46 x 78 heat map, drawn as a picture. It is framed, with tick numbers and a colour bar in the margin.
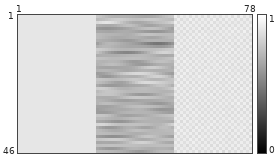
The table splits into one row of 3 panels. Panel 1,1: very high, flat. Panel 1,2: high, streaked across. Panel 1,3: very high, checkered, faint in contrast.
